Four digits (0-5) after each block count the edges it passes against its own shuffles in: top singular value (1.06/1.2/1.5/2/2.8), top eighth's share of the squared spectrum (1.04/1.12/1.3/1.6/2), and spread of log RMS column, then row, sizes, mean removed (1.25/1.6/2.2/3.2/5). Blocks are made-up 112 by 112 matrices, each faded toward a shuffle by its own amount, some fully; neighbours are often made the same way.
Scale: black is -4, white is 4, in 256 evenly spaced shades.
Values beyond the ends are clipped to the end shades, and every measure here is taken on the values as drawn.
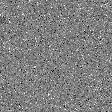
0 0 0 0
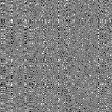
5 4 3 3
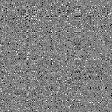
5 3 2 2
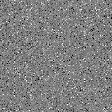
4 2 1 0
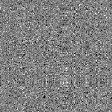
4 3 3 2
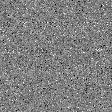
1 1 0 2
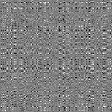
5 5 4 4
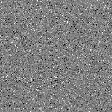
4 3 1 1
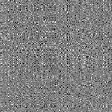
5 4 3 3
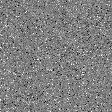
2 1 0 0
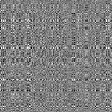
5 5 4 4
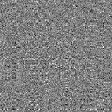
4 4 2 2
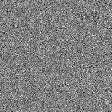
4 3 1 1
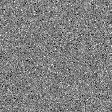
3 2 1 0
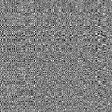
5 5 3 3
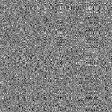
4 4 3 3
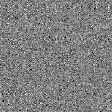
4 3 1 1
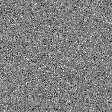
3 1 0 0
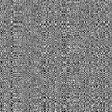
5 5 4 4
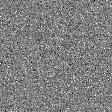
1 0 0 0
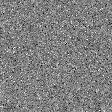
2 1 0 0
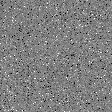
1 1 0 0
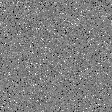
2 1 0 0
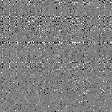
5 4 2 3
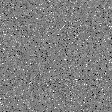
2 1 0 1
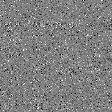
3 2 1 1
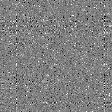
4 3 2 2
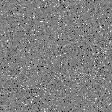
3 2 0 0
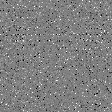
3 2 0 1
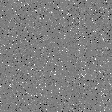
3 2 1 0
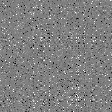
4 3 2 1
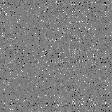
4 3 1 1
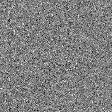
0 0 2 0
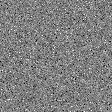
0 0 0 0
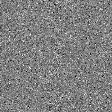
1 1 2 0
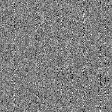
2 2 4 0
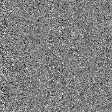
1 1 3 0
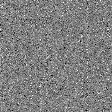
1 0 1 0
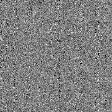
1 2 3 0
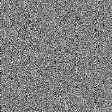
1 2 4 0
